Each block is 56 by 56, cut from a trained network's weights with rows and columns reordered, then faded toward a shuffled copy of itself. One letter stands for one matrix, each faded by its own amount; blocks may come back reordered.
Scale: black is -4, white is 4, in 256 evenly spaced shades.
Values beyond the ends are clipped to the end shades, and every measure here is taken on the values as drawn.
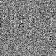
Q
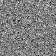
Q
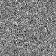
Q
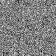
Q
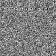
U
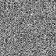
U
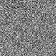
U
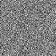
U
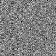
U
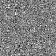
Q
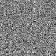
U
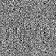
U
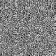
U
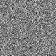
U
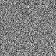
U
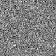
U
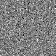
Q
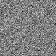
U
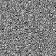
U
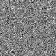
U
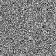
U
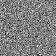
Q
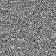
U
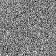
U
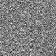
U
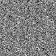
Q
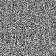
U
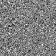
Q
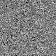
Q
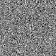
Q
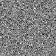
Q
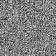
U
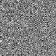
U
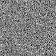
Q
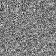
U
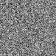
Q
